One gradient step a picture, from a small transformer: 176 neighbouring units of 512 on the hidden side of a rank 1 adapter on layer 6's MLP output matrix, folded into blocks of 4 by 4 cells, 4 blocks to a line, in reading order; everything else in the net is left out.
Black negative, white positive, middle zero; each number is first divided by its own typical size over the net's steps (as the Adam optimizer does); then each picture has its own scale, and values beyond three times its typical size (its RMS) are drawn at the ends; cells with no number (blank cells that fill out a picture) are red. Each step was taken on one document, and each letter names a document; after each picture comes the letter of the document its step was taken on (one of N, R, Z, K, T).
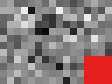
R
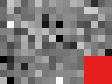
R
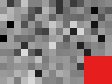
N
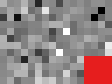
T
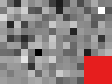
N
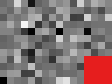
R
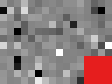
T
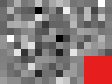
N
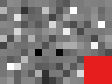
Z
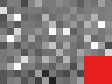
Z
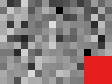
N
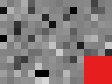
Z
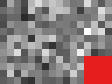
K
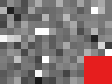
Z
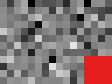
K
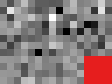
N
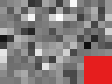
K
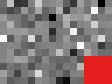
N
